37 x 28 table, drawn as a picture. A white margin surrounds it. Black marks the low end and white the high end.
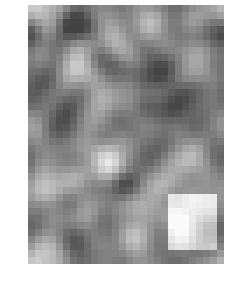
Grain: blotchy. Mirror symmetry: none. Ninth with the highest average: bottom right. Odd patch: higher, in the bottom right. Roughest part: bottom right.
